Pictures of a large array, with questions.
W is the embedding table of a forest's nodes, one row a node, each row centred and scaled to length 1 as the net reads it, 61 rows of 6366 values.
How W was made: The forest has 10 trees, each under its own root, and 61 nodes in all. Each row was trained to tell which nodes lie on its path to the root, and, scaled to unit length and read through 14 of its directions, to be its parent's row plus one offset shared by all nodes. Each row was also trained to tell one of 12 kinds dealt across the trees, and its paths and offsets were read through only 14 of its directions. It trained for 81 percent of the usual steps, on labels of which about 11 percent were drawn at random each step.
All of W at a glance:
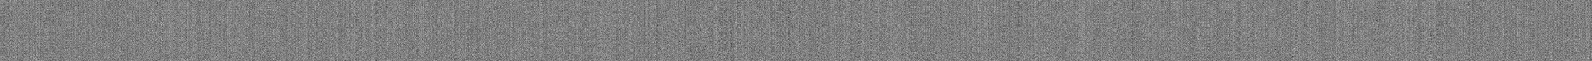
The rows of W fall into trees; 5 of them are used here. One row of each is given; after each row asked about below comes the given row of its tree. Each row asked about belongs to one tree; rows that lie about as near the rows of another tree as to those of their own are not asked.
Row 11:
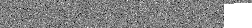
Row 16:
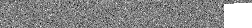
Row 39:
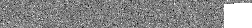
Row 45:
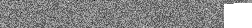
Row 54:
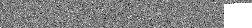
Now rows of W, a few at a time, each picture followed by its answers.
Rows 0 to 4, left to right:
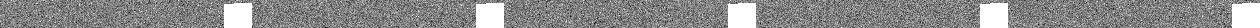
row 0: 16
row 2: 39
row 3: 11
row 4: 39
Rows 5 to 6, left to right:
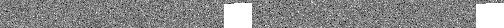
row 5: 39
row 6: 16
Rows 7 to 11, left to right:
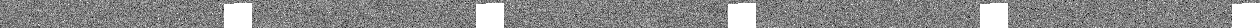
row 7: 16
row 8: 39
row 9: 45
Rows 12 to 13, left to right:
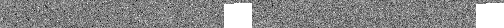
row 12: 11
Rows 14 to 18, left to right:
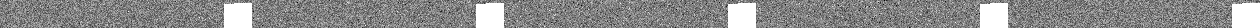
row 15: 45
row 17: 39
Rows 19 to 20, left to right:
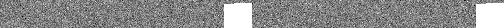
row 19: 39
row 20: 11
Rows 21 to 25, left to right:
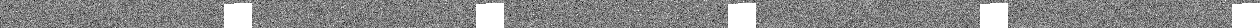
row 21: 39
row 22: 39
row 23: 11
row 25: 39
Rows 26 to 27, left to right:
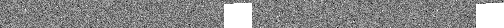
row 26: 16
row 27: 11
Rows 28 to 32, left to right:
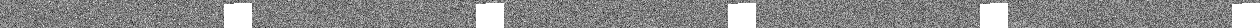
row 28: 45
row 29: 16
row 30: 45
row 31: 45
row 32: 39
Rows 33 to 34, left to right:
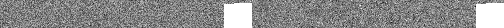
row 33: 39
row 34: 39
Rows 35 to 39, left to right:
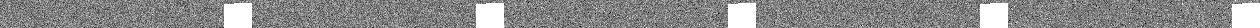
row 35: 45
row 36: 45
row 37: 11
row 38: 45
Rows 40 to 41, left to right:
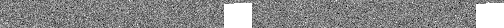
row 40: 11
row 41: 16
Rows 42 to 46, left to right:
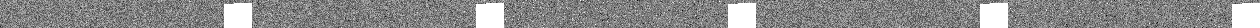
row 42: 45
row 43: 39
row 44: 11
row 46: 11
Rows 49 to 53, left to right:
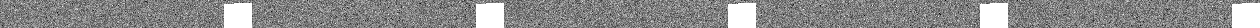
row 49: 54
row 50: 54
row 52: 16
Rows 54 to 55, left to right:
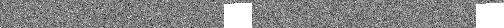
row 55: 54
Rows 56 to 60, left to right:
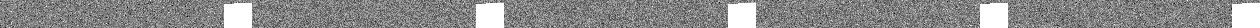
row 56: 16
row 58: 54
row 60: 11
